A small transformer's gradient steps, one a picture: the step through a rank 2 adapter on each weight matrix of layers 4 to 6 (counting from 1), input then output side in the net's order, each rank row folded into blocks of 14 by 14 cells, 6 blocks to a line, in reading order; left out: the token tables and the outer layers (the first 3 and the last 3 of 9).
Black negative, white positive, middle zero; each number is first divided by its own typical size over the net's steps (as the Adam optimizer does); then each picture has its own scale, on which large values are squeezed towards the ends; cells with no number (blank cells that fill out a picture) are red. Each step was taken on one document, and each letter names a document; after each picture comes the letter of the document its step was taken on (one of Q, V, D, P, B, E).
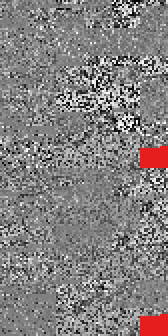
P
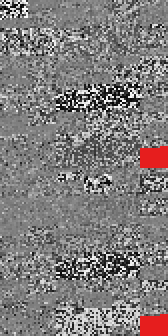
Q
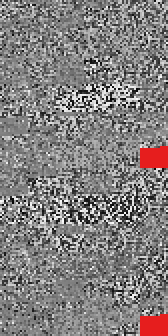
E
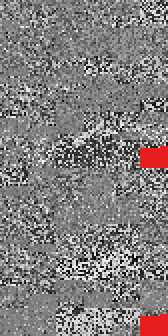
E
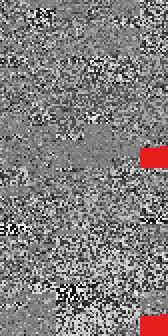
E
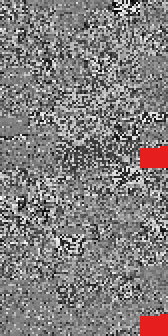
E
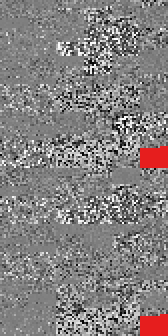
P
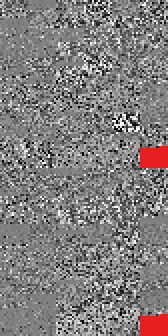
P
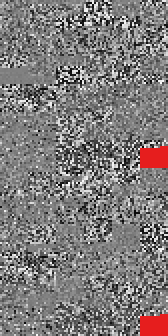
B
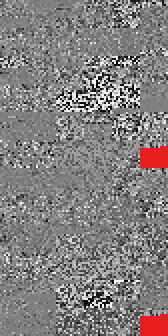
P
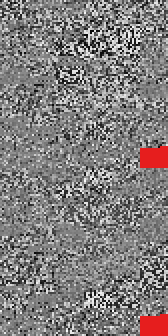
B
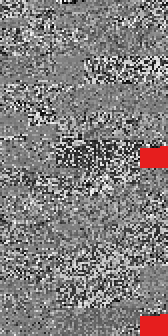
Q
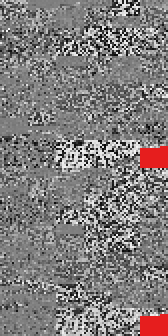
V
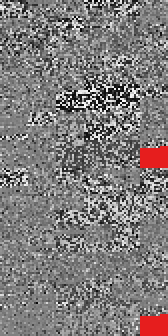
Q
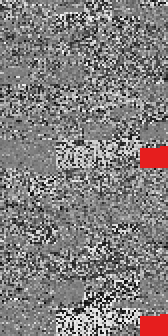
B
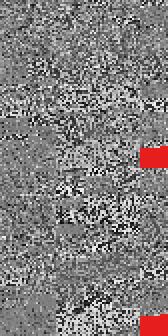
B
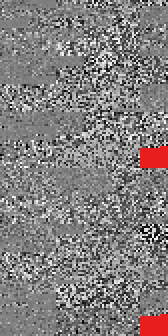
P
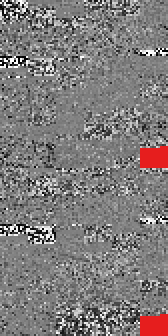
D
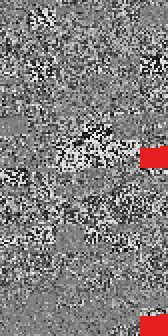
E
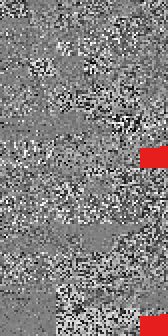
P
